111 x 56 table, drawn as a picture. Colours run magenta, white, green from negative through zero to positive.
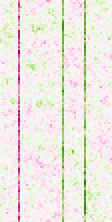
Histogram: heavy tails on both sides. Slope: none. Grain: streaks running down. Odd lines: columns 10, 32 and 43.
